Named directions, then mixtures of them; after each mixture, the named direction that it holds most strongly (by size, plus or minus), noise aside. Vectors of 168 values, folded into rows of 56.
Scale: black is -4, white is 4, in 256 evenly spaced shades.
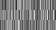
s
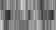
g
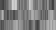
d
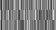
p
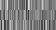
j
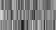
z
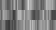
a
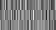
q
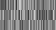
s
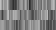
d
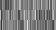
p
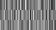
q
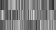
d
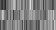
d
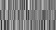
j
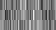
q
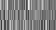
j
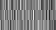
q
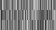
p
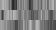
d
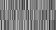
j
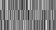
j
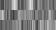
d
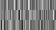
j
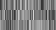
q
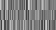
j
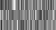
p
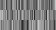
z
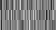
p
